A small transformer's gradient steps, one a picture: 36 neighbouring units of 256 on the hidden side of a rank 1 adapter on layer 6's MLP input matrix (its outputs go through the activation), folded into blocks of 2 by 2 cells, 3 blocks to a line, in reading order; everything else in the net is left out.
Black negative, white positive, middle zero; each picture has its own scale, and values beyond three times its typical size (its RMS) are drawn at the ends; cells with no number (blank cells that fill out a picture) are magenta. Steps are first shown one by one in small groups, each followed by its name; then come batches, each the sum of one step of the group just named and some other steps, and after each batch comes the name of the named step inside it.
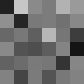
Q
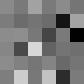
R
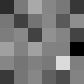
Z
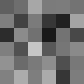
R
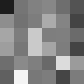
Z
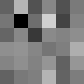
Z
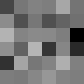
Q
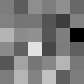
R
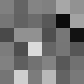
R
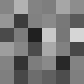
Q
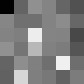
Z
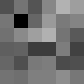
Q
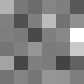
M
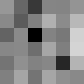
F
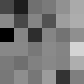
F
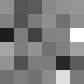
M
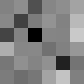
F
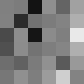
F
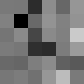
F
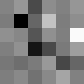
F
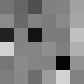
F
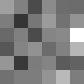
M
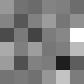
M
